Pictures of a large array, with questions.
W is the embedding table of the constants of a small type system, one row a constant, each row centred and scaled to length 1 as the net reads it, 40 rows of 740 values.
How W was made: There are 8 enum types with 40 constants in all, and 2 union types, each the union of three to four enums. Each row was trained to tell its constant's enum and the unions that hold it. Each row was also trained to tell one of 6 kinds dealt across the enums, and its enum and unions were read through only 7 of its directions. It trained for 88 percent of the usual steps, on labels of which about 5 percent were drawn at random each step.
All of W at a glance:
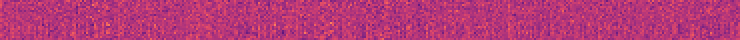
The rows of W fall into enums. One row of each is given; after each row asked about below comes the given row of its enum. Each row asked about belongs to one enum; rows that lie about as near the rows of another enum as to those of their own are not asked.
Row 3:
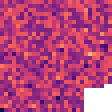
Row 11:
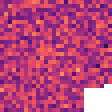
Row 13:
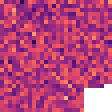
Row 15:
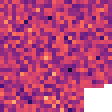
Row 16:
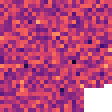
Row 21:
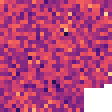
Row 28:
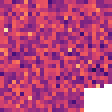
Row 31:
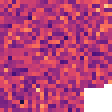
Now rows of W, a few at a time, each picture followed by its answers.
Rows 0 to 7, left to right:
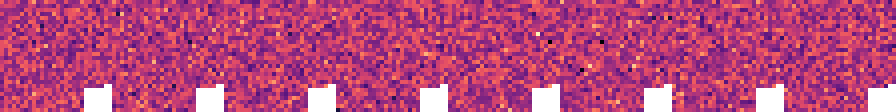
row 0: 13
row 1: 15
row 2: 28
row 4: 21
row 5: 31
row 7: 15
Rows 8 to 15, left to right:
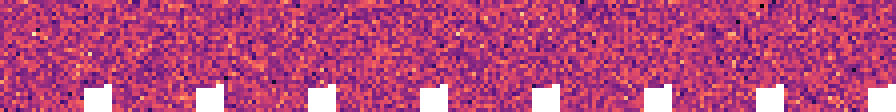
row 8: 31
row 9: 13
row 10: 31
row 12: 28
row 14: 3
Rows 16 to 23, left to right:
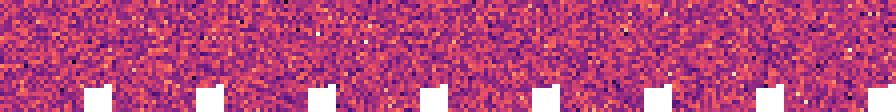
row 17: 11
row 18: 21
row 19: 31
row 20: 13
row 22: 31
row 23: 3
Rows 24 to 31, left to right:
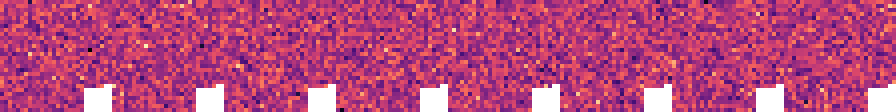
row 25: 16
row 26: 28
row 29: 3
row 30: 3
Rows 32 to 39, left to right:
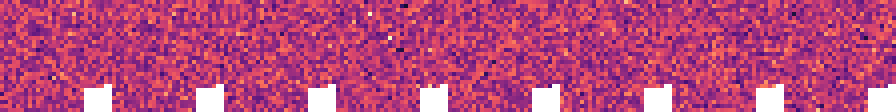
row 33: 3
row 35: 16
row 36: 21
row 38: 11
